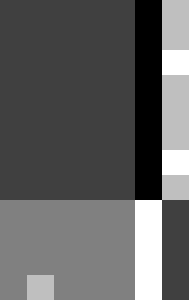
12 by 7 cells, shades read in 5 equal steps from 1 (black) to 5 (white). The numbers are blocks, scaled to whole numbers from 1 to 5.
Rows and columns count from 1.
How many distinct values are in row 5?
3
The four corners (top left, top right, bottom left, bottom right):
2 4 3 2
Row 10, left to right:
3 3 3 3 3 5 2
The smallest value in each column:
2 2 2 2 2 1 2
